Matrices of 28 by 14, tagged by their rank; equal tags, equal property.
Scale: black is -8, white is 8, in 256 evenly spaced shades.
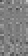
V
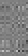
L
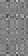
L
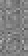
V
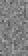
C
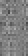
V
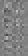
V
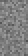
C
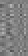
L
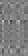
L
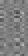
L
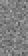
C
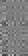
L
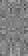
V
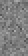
C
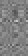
V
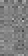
V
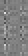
L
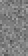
C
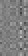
L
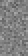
C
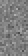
C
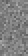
C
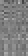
V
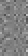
V
